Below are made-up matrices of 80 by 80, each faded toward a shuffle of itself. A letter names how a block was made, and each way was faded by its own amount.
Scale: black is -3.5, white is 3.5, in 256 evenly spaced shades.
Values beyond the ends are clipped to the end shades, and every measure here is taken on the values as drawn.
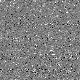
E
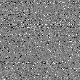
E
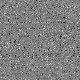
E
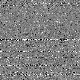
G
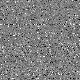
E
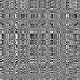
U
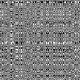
U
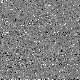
E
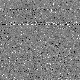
E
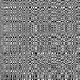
U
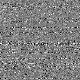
G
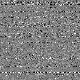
G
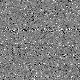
E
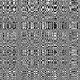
U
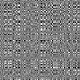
U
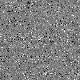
E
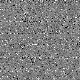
E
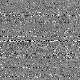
G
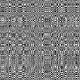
U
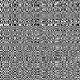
U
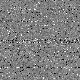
E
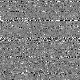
G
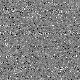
E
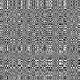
U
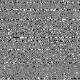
G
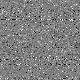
E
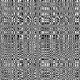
U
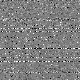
G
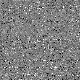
E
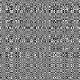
U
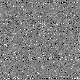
E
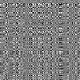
U
